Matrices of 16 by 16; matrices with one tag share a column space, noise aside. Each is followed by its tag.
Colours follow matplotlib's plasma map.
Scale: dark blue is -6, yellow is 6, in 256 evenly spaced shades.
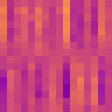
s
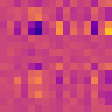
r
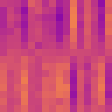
s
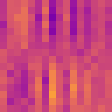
s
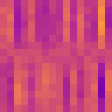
s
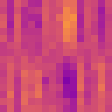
s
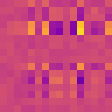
r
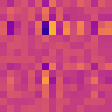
r
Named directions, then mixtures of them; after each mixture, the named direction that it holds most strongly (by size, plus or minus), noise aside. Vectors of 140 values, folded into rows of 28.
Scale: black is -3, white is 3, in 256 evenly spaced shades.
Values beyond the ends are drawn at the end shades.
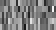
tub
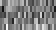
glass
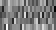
glass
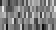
glass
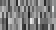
tub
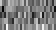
glass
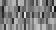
glass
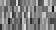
tub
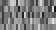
tub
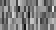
tub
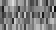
glass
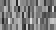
tub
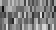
glass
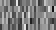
tub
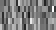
tub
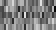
glass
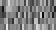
glass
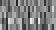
tub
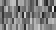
tub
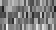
glass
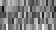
glass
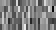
tub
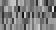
tub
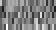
glass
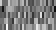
glass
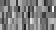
tub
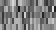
tub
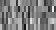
tub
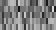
tub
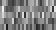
glass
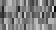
glass
